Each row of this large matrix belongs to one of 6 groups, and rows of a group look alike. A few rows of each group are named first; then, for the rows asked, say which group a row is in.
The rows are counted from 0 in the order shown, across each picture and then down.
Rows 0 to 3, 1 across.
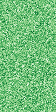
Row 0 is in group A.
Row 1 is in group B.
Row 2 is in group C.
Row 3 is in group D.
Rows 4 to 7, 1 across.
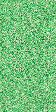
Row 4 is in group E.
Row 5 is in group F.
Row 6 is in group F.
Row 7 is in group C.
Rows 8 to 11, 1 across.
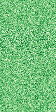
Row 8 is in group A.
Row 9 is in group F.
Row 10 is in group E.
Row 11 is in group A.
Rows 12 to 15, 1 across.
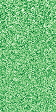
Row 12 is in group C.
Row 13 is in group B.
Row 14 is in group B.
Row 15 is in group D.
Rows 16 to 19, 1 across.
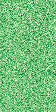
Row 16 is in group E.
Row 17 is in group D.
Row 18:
B
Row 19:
F
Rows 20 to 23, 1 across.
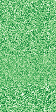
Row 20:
F
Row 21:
F
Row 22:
A
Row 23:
C
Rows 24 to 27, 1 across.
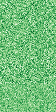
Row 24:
B
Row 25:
B
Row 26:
F
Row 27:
A
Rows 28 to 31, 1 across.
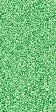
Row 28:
F
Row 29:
F
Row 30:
A
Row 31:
C
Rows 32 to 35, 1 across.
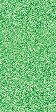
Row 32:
B
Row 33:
A
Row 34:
C
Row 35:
F
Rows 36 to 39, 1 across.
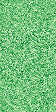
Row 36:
E
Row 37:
F
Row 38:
F
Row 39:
E
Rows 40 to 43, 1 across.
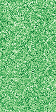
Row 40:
E
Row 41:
B
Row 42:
B
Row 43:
F
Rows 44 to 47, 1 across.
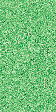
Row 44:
D
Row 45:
A
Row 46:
B
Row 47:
D
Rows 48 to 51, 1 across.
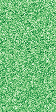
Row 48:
D
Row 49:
F
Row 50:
C
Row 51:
B
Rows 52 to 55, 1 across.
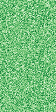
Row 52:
C
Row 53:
A
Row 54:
C
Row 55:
F
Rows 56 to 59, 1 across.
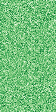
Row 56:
E
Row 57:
A
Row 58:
A
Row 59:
D
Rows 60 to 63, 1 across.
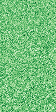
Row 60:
A
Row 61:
E
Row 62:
D
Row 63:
B
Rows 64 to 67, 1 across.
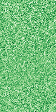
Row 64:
E
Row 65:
C
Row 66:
A
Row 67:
E
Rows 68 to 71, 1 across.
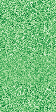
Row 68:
F
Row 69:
C
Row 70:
A
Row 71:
A
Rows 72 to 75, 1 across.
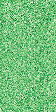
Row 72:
E
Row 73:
A
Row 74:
A
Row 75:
F
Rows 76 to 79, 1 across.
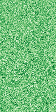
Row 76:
A
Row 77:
F
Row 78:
B
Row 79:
E
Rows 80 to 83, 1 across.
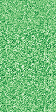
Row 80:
A
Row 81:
C
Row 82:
C
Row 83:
C
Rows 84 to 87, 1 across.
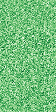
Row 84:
C
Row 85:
C
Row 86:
F
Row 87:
F
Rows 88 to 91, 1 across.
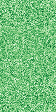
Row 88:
F
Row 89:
C
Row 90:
E
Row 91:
D
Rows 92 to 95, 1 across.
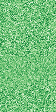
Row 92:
E
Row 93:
F
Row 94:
A
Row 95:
C
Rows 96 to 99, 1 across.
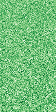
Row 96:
B
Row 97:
D
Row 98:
E
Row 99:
B
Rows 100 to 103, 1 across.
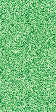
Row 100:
F
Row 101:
B
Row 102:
F
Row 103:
F
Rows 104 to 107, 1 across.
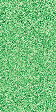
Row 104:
D
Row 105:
C
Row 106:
A
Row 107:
D
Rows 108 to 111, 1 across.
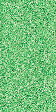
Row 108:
E
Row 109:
A
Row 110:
C
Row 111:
D
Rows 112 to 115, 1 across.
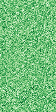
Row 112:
C
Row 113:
D
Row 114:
C
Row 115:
B
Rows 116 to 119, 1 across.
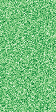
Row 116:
D
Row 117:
C
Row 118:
D
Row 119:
A
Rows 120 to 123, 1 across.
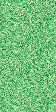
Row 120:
E
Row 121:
B
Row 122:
F
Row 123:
E
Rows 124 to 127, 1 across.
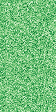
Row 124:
E
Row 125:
D
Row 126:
D
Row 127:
D
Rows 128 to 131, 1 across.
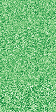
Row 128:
A
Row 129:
C
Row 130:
A
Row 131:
F
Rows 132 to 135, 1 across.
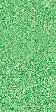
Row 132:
C
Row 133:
A
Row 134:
B
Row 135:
F
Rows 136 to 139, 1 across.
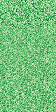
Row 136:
F
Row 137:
A
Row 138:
C
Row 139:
C
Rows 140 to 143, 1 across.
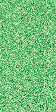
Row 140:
B
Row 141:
C
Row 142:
F
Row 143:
D
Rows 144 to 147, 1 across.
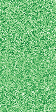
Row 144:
D
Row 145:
F
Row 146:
F
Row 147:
C
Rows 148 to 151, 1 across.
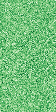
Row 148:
E
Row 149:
B
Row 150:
B
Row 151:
A
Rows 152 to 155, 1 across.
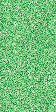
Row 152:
E
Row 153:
B
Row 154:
A
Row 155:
E
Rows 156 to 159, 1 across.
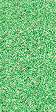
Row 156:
D
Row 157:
D
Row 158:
D
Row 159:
B
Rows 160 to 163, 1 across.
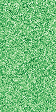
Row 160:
E
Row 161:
D
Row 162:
B
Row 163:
D
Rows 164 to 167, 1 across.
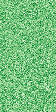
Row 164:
D
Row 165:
D
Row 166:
F
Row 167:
C
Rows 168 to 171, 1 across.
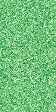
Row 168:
C
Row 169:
B
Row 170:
E
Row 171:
E
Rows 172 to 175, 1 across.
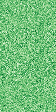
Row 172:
A
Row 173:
A
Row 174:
B
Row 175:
D
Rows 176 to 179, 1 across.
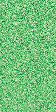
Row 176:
B
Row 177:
F
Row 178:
B
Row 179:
A
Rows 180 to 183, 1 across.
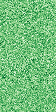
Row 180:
D
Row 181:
C
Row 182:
F
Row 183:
B
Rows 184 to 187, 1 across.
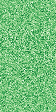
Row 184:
F
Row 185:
F
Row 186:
D
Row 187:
D
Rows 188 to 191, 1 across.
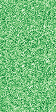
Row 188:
C
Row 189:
D
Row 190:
C
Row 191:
E
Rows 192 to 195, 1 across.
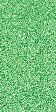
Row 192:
B
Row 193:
A
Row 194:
A
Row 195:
D
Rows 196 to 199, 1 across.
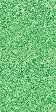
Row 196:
C
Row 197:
B
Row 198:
F
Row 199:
B
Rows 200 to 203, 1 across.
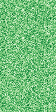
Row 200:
C
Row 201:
C
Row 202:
F
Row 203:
F
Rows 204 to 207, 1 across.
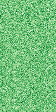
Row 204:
F
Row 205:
E
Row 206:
B
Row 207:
B
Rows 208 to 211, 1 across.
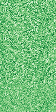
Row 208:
E
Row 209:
E
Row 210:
C
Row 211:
E
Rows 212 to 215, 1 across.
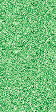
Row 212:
B
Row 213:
B
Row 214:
D
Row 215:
E
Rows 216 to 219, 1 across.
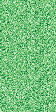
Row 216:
A
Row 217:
A
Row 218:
A
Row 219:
F
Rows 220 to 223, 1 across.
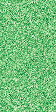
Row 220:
E
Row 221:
C
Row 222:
B
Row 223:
E
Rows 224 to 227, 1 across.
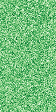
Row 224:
C
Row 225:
F
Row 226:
F
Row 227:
D
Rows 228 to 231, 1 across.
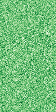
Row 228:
A
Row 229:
C
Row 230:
B
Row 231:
B
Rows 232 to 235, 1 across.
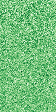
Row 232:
F
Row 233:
D
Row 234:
E
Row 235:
D
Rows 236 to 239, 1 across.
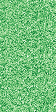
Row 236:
D
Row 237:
D
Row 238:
D
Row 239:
E
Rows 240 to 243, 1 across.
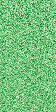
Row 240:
F
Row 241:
D
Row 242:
D
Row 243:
C
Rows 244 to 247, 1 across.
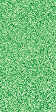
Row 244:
B
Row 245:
A
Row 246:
D
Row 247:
A
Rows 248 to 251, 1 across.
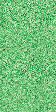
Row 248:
E
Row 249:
D
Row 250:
B
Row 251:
A
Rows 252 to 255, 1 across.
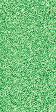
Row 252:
C
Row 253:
E
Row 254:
E
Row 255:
E
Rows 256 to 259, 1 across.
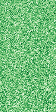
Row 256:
E
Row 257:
E
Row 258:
F
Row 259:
C
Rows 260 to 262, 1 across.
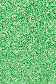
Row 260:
B
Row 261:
B
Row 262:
E
